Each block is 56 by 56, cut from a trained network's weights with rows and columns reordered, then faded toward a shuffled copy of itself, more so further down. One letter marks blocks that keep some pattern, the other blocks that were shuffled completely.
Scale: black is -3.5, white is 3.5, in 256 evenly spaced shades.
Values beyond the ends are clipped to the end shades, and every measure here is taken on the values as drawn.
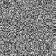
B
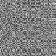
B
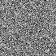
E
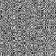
B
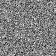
E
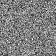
E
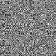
B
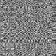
B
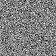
E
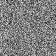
E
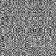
B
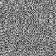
B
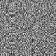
B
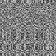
B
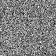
E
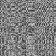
B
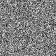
E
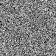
E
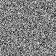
E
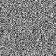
B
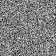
E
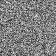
E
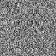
B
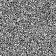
E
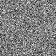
E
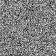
E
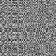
B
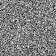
E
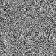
B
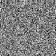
B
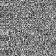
B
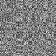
B
